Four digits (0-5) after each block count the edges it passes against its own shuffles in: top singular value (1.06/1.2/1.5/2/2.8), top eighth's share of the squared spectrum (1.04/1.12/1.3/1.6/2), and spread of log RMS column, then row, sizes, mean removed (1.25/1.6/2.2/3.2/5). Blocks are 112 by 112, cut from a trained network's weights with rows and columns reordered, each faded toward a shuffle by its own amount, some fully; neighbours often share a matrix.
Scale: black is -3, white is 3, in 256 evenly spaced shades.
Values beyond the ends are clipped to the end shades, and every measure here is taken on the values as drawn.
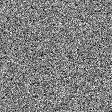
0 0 0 0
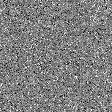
0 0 0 0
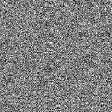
4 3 2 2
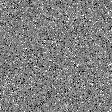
0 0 0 0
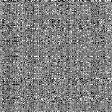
3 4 2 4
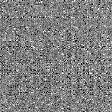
3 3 1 3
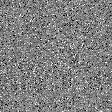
2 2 0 1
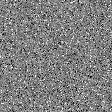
0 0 0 0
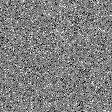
0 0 0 0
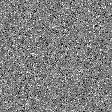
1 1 0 0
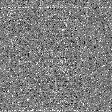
3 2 1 1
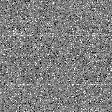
2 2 1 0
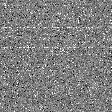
2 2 1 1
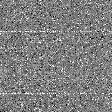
3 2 2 1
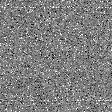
2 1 0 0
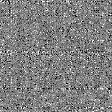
3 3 1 3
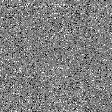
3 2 0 2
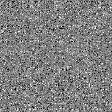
3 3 0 2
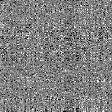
4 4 1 3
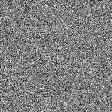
3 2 0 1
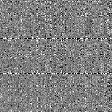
4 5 3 3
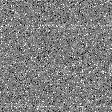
2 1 0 0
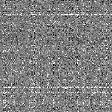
4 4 3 2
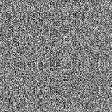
4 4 2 1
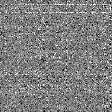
3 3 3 2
